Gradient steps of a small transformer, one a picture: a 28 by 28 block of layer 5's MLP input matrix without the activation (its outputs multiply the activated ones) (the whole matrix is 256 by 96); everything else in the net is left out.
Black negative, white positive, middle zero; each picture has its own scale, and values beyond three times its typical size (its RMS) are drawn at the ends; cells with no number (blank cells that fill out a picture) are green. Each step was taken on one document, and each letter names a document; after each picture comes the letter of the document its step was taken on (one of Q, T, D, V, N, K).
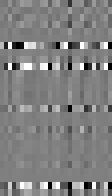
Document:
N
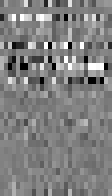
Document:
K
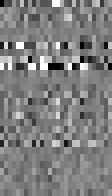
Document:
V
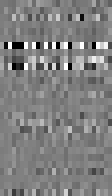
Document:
K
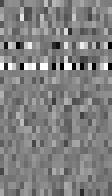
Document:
V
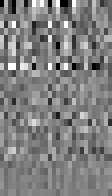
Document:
V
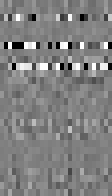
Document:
K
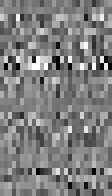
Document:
K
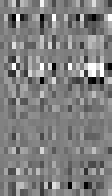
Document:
K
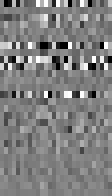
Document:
V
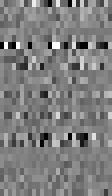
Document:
V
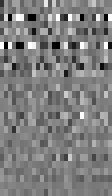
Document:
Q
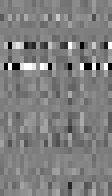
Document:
N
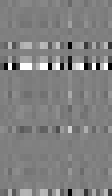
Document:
N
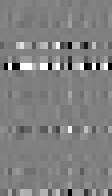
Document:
N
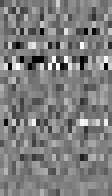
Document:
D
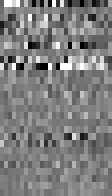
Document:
V
